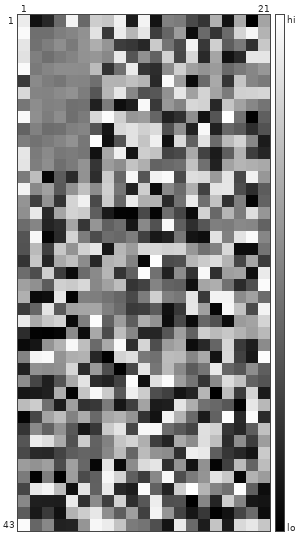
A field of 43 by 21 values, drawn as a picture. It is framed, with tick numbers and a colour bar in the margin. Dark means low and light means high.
In the top left lies a patch that is calmer than the rest. The top left is the calmest part. The halves do not mirror each other. No regular stripes run through it. No single row or column stands out from its neighbours.
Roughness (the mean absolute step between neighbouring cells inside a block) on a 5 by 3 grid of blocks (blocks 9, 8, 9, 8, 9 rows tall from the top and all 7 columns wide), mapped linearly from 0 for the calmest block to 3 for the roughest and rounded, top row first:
032 / 132 / 323 / 333 / 233
